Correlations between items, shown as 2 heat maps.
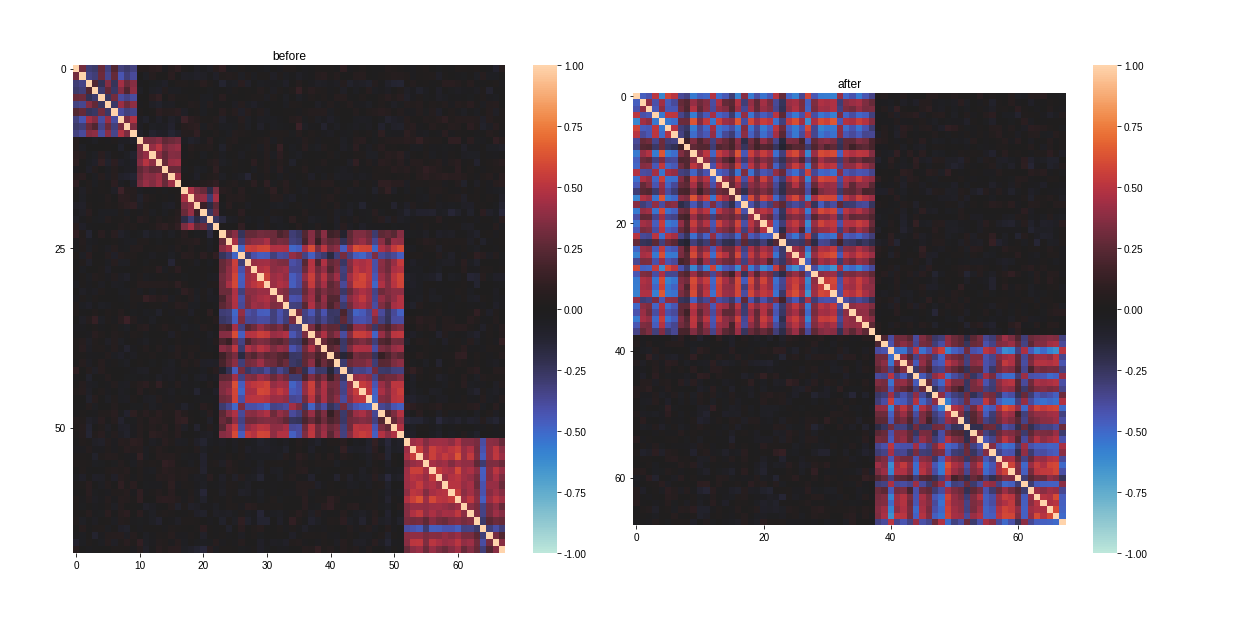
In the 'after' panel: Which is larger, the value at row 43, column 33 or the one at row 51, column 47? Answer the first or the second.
the first
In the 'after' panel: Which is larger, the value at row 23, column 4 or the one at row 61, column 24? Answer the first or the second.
the second
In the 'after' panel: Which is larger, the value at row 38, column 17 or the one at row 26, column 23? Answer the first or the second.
the first
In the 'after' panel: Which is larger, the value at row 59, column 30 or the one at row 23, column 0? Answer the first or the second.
the second
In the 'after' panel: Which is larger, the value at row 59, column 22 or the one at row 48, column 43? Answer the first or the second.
the first
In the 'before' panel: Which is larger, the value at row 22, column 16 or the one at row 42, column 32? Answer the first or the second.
the first
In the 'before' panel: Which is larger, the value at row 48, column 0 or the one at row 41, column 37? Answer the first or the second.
the second
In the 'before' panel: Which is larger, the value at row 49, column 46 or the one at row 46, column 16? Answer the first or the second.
the first
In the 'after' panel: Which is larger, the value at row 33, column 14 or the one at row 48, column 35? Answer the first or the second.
the first
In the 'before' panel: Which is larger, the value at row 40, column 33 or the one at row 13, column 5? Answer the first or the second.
the first
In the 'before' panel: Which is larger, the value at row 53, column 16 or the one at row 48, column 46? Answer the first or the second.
the second
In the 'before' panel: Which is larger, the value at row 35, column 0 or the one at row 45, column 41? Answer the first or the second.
the second
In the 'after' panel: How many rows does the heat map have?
68
